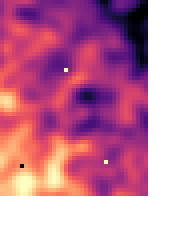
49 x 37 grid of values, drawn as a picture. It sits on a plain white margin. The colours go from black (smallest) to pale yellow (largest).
Slope: up to the bottom left. Mirror symmetry: none. Lone odd cells: 3, 2 higher and 1 lower than their neighbours. Ninth with the lowest average: top right. Grain: blotchy.
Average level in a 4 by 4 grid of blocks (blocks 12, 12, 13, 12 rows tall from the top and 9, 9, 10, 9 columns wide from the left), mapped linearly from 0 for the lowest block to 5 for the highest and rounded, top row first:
3210
3221
4322
5533
